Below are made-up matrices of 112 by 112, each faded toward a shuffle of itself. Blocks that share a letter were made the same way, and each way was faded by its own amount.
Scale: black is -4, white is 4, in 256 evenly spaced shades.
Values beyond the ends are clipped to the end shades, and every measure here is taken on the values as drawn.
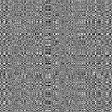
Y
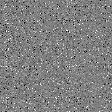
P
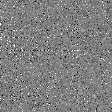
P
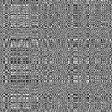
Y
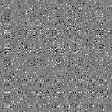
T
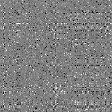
T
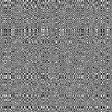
Y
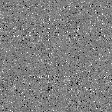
P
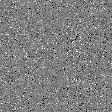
P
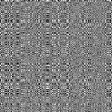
Y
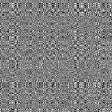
Y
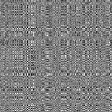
Y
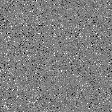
P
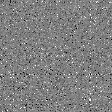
P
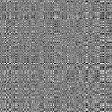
Y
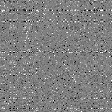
T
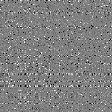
T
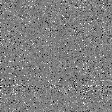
P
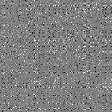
T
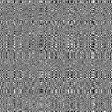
Y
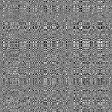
Y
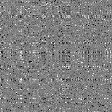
T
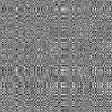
Y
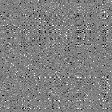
T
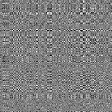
Y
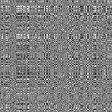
Y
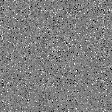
P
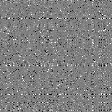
T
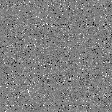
P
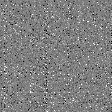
P
